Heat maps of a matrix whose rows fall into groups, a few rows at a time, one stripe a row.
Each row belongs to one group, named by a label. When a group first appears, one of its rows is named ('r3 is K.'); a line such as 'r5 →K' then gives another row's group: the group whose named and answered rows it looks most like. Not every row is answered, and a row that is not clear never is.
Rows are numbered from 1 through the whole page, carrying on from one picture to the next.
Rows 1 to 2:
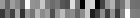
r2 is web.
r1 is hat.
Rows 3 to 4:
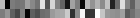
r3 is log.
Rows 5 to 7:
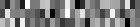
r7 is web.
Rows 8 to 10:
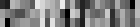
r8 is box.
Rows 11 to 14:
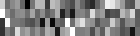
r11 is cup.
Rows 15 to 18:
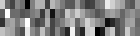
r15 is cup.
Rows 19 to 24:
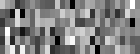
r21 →box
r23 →box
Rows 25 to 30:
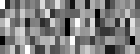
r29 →box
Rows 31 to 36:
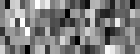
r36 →cup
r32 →hat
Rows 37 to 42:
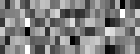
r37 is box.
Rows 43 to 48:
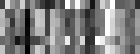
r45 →cup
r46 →cup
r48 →cup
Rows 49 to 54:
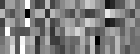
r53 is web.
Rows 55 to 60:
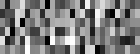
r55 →log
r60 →hat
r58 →box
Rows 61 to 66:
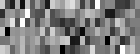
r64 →log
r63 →web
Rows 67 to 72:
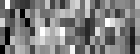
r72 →box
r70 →box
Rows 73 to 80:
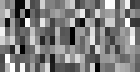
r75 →hat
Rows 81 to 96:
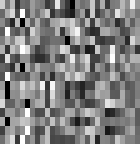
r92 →cup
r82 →web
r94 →log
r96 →web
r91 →log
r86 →log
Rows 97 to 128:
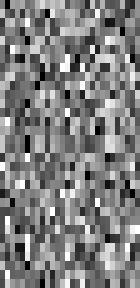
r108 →cup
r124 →hat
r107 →log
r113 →cup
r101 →cup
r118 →box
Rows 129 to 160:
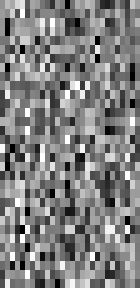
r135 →web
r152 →web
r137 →box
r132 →log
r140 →box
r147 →log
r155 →web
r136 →log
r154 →hat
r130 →web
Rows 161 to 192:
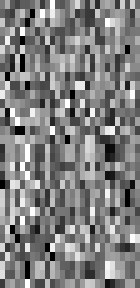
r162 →box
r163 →cup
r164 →web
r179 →web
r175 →hat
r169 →log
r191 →cup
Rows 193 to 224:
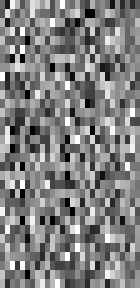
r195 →log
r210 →log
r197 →cup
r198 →web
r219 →cup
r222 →web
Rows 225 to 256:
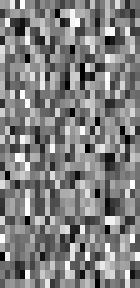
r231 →cup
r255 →hat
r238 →hat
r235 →web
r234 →log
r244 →log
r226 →box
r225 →web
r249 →cup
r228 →hat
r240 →web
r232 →hat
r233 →log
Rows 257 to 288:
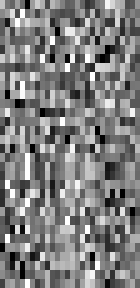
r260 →box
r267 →log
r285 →box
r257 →cup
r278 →box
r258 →web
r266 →web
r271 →web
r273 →box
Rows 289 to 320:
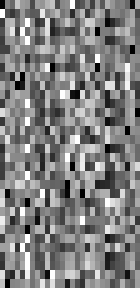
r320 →log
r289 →box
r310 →log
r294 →box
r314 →cup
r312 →web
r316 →web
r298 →hat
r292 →web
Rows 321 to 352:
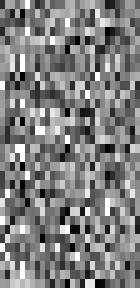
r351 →log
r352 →hat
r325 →log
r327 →web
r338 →web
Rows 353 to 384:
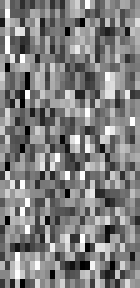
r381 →box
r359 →web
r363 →hat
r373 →web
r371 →log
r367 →cup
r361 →cup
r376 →web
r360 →log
